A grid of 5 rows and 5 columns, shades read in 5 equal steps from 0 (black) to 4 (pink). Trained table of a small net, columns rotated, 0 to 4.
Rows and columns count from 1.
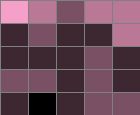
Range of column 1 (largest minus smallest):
3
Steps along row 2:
up down same up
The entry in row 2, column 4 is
1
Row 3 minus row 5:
0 1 0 0 -1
